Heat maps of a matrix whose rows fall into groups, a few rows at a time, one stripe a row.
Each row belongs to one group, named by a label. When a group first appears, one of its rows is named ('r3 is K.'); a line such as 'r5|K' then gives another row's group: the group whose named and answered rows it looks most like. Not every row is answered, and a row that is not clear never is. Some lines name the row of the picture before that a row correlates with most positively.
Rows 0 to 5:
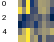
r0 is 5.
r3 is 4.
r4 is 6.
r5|6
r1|5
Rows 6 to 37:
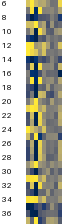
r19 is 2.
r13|6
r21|6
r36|4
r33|4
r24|6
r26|2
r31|6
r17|2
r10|2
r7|2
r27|2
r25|5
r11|4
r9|6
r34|6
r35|4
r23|2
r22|2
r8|4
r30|4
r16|4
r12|6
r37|5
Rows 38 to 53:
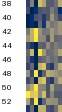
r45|2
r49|2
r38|2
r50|6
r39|4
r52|5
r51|6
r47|2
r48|5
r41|4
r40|4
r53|2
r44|4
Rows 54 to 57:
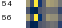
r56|5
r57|4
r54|5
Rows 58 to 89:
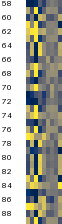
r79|4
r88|2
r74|6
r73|5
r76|5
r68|5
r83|5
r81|2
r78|2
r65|2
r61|5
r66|4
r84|6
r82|2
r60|2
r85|4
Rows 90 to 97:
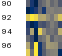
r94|2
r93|4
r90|4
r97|5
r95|4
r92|6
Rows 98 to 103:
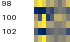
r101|6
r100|5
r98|6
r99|4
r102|4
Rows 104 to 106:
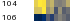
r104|6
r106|4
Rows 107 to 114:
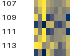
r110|2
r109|5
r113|6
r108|6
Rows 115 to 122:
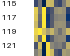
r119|6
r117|5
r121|2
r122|2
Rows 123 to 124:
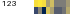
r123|6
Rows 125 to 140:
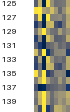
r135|5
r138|6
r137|4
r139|6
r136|6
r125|2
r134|2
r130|2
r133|2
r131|4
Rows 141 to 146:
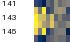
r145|5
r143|6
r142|5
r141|4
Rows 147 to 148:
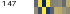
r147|2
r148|5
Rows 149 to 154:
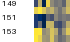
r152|2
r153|6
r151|4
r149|2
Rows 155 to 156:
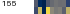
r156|2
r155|4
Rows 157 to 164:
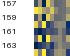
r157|2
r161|4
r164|5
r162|2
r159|2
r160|5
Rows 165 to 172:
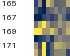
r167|4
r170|4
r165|2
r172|5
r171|5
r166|4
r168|6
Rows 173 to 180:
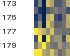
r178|2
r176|2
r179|6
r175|2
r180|6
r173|2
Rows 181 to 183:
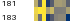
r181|5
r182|6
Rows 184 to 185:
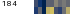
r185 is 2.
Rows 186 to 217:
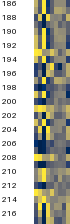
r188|2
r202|2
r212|4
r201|6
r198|4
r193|6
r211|6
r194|5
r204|2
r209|4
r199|5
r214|6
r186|5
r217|2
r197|5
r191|5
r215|2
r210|6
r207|4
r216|2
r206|4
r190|5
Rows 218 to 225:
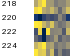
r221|6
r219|6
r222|2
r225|6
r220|4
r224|6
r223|4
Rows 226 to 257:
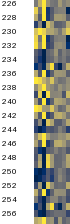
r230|6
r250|4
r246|5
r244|4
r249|2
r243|2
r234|4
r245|6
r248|2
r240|5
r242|5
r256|4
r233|4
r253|5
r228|5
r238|6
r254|4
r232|5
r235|2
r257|6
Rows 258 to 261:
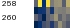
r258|2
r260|4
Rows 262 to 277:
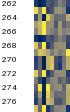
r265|6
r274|2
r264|2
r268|5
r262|4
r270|2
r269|6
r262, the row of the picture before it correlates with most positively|261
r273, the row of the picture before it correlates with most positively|260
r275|2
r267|4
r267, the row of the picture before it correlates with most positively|261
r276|2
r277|5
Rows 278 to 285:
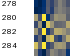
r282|5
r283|2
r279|4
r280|5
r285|4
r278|4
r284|5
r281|2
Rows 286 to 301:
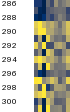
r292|5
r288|4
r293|2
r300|2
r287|4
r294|6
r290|6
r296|4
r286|4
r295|2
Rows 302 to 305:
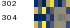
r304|4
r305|5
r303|5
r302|2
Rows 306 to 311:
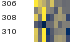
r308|5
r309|4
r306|6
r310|5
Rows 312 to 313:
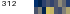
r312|4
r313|2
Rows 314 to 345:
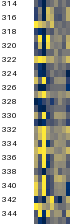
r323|4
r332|6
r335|6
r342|2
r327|6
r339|5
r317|6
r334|5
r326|4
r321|4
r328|4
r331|4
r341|5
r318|4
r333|6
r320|2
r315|2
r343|6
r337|5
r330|5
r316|2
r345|4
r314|4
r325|5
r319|2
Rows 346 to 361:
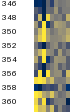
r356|2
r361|6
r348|2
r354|5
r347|4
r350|6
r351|6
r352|4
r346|4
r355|4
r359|6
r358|4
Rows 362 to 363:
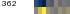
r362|4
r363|6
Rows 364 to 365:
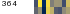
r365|2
